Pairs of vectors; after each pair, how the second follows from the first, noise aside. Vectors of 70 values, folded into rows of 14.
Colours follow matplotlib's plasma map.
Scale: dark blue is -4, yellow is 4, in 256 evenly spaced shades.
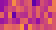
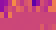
partly zeroed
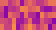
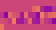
partly zeroed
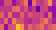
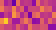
shuffled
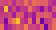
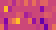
partly zeroed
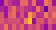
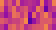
sign-scrambled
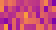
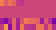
partly zeroed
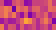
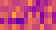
shuffled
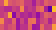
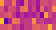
reversed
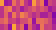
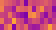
shuffled
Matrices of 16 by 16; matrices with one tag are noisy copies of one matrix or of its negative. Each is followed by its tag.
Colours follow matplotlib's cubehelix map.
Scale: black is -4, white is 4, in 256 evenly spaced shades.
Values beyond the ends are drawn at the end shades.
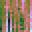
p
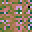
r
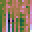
p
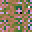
r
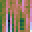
p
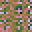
r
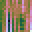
p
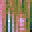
p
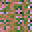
r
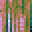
p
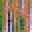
p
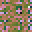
r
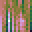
p
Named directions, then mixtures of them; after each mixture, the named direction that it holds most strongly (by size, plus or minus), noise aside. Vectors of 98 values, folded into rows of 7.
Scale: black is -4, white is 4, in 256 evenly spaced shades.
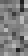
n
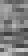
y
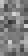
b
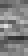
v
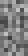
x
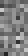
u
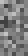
x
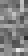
n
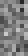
x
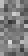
b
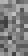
x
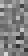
u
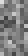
b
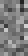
n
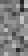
n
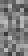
x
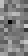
b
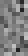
n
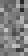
n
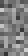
u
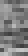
y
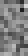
n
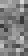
n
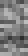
v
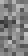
x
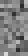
n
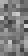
b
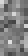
b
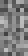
x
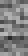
v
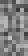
x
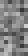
y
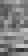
y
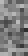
y
